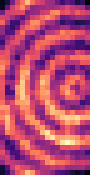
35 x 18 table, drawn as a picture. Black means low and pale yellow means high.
On average the colour sits 50% of the way up the scale. Concentric rings centre on the middle right. The field is mottled with small blotches. No single row or column stands out from its neighbours.
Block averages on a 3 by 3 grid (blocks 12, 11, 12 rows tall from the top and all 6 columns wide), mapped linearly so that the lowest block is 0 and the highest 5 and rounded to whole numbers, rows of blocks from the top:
120 | 542 | 243
